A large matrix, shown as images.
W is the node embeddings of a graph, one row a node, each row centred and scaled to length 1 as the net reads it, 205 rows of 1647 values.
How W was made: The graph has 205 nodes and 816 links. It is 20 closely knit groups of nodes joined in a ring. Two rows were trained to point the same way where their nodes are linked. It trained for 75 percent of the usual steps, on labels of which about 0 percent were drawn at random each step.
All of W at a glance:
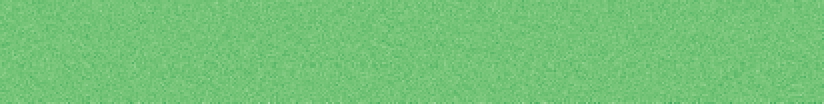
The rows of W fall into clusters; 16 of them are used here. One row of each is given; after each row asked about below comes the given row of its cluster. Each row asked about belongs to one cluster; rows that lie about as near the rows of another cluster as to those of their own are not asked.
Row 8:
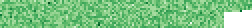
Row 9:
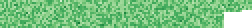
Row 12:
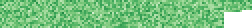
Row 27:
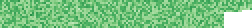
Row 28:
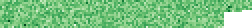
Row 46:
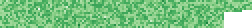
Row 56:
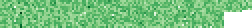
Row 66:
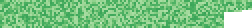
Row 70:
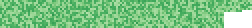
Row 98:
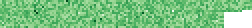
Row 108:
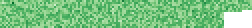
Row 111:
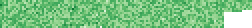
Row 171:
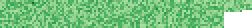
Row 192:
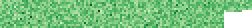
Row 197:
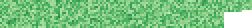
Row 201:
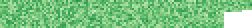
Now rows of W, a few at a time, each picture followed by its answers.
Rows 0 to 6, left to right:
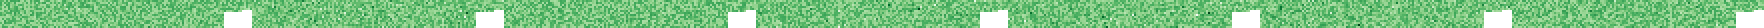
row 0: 27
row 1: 108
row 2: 197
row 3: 66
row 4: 66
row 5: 201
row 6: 12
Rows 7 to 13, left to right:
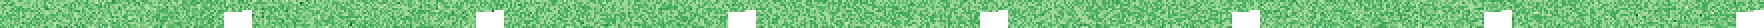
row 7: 108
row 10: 56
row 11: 12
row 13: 66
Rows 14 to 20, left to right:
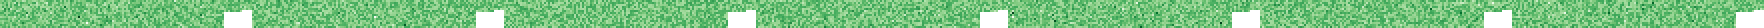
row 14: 9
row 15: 192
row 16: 108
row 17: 66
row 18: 197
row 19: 46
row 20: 9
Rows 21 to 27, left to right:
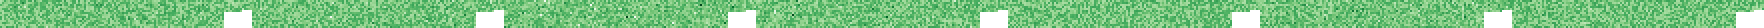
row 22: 9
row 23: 28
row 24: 28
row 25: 108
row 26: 8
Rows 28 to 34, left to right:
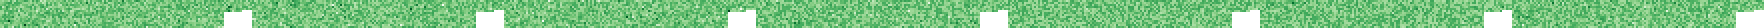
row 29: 111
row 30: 192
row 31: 70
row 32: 27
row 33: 171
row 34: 201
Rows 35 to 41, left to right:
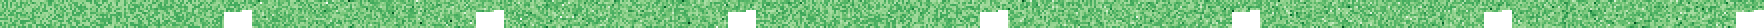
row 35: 9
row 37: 111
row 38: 171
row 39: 192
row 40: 27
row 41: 12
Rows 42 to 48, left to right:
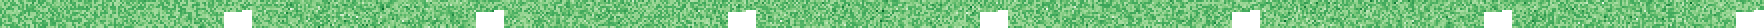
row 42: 70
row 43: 46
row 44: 28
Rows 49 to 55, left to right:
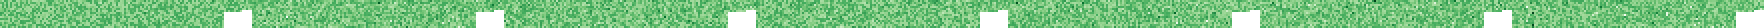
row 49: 9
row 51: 201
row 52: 111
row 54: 108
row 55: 56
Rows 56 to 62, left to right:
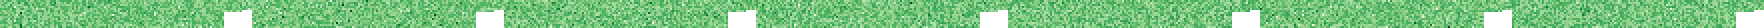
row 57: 192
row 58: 8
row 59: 201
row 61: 98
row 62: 111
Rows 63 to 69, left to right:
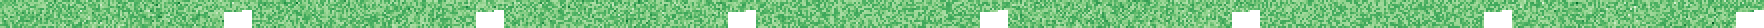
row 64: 171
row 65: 197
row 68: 9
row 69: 192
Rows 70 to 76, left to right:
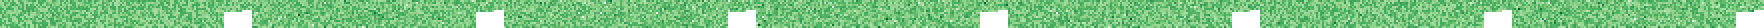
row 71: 197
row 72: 9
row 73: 201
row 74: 70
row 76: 70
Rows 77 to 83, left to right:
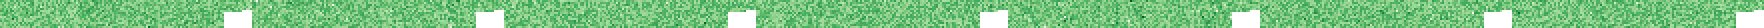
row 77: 12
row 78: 111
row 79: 192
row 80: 28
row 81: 108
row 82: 197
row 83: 12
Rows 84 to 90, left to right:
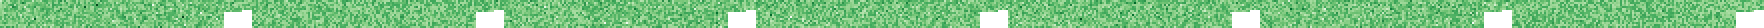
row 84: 46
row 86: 12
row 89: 197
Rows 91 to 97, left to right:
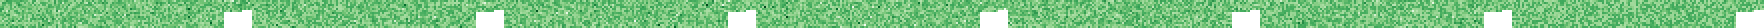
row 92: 46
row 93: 56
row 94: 192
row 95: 98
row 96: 70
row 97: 9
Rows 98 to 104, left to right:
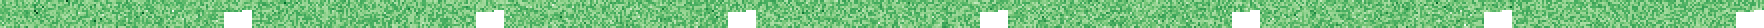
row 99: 171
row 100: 108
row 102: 28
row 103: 12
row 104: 27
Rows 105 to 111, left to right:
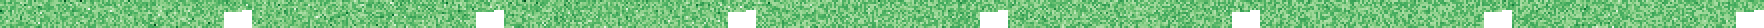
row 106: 98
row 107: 70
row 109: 111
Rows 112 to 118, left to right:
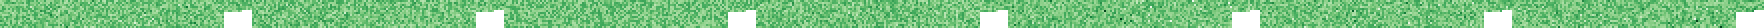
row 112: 8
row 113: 70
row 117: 8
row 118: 46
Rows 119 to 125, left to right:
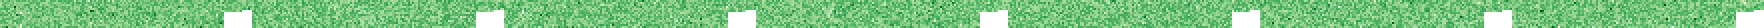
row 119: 56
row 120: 66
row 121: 28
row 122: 12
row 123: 9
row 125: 46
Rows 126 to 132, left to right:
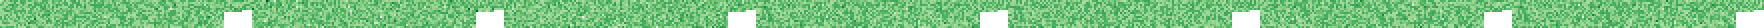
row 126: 46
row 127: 192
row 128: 9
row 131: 46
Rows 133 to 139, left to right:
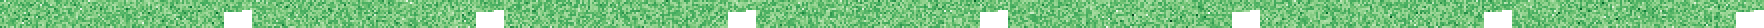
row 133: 197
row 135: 46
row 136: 28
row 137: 66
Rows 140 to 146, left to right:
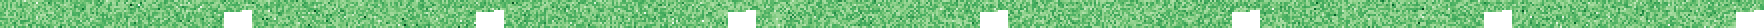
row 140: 9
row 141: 192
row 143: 28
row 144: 192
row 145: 66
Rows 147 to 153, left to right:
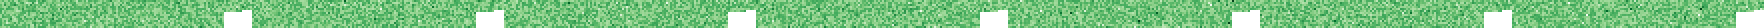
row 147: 70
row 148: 197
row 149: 192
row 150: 66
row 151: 56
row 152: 8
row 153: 66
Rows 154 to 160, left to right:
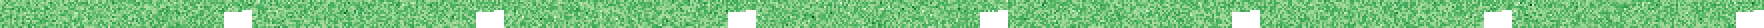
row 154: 8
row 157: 108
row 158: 111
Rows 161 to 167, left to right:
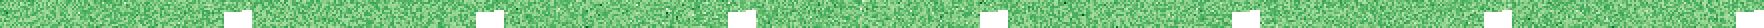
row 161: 12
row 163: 66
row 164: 201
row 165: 66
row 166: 27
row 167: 111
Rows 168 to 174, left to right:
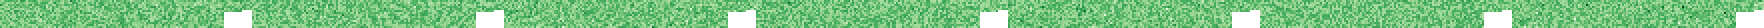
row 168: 46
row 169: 46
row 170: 12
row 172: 111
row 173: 108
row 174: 197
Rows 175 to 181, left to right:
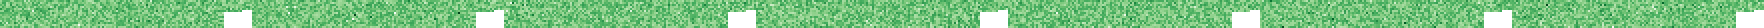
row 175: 98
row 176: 98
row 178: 56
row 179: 70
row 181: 111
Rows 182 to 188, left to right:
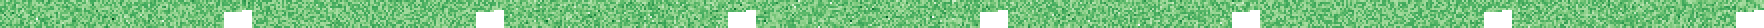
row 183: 27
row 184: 98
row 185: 28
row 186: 197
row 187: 192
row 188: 171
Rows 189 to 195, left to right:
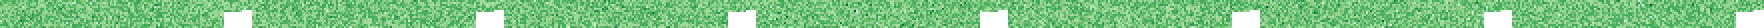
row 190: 46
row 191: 56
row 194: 197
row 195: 9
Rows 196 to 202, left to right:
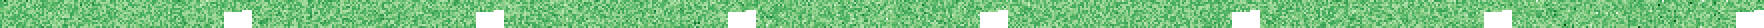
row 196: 111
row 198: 8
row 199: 201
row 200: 108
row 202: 98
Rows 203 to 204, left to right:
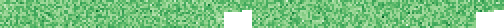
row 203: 8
